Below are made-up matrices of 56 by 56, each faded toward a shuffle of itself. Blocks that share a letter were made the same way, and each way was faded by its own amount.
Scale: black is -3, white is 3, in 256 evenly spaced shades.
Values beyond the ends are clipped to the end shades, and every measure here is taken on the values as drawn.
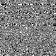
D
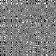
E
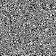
D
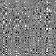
E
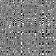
E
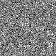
D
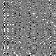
E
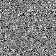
D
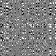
E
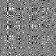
E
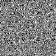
D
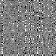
E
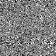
D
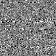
D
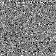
D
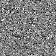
D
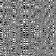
E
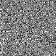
D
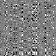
E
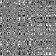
E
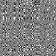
E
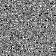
D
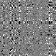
E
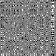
E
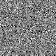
D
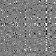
E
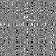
E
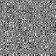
E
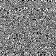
D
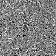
D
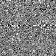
D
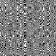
E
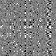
E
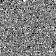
D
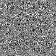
D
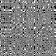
E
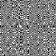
E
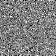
D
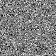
D
